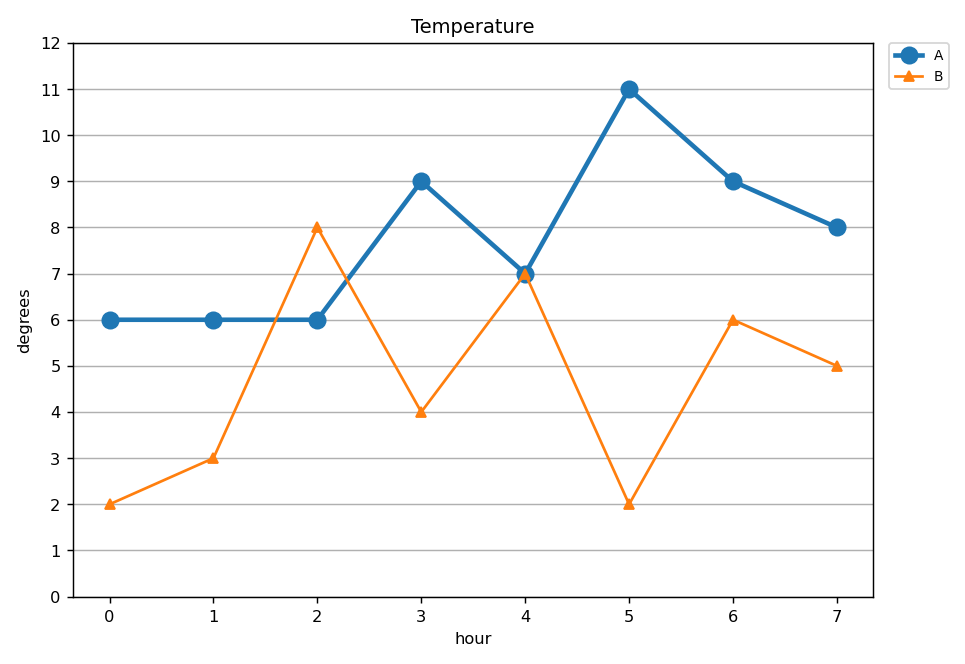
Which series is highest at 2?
B
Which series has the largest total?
A
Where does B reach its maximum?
2
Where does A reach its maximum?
5
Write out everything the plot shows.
Title: Temperature
x-axis: hour, ticks 0 1 2 3 4 5 6 7
y-axis: degrees, ticks 0 1 2 3 4 5 6 7 8 9 10 11 12
Legend: A, B
Values:
A: 6 6 6 9 7 11 9 8
B: 2 3 8 4 7 2 6 5
